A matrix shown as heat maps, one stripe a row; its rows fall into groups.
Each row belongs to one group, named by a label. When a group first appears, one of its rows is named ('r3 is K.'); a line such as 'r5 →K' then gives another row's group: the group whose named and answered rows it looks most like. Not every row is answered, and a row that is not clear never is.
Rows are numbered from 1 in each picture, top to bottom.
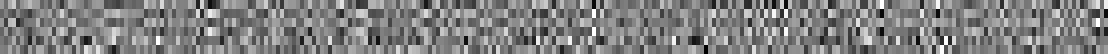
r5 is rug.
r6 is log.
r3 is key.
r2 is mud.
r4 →mud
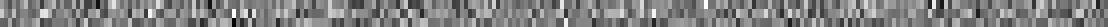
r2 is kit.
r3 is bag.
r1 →rug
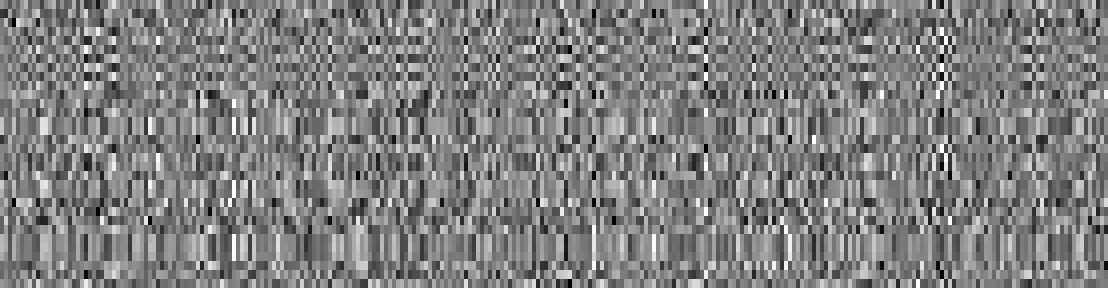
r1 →rug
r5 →rug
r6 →log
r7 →rug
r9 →rug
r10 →log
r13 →rug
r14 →kit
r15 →kit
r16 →bag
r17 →log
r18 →rug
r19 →rug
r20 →bag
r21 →kit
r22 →kit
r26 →mud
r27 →kit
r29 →kit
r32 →log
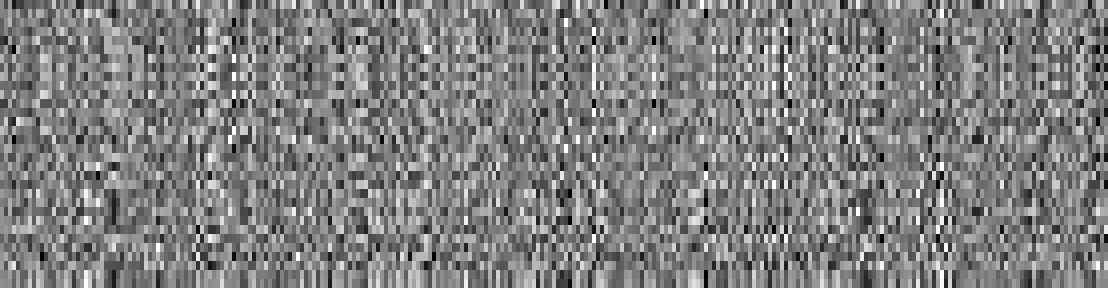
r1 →key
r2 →log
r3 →bag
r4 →mud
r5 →bag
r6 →mud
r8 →mud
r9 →kit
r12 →bag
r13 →mud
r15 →kit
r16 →key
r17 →bag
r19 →log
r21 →mud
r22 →log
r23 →log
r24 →key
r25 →log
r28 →rug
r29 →bag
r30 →key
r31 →log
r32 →log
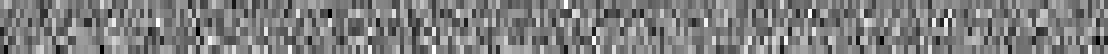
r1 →bag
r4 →bag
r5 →mud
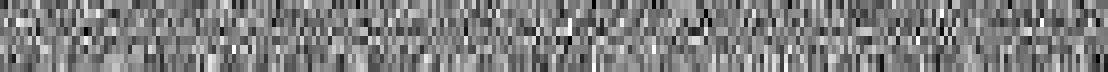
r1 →bag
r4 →rug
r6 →kit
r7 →mud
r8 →mud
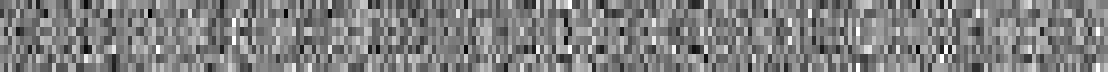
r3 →kit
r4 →key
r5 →kit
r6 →rug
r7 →log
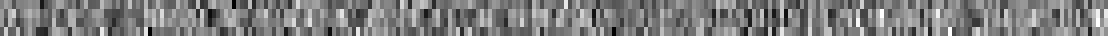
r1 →bag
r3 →key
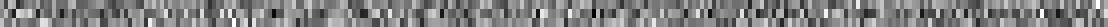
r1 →key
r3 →kit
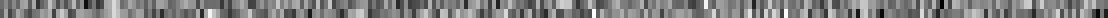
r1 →rug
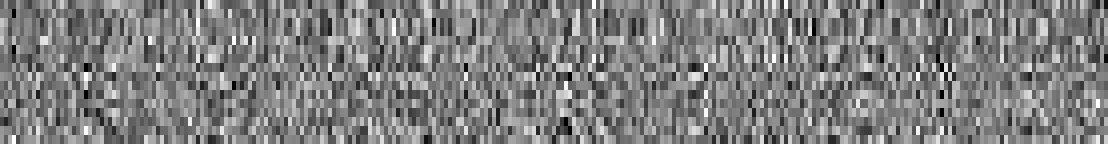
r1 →mud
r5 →kit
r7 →mud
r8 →rug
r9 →log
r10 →bag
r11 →rug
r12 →key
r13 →rug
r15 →log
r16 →key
